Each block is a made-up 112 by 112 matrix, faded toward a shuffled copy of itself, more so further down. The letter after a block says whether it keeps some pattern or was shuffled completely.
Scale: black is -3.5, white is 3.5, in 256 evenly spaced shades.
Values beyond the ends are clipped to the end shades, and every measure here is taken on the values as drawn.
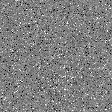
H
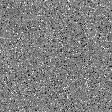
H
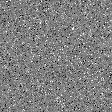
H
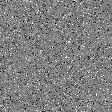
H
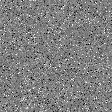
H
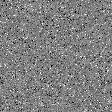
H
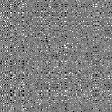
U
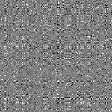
U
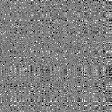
U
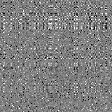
U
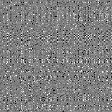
U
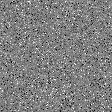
H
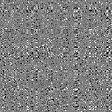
U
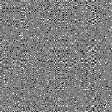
U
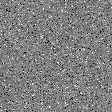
H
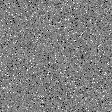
H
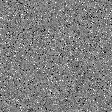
H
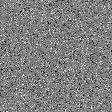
H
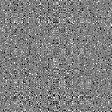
U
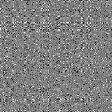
U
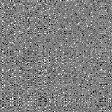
U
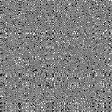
U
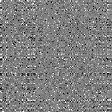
U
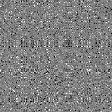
U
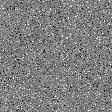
H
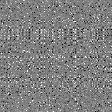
U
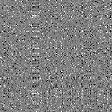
U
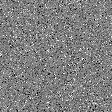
H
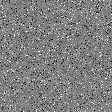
H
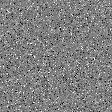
H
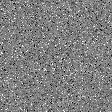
H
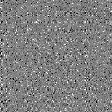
U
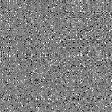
U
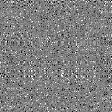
U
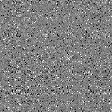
U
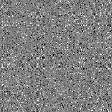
U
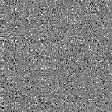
U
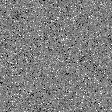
H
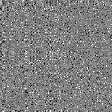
U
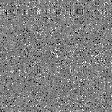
U
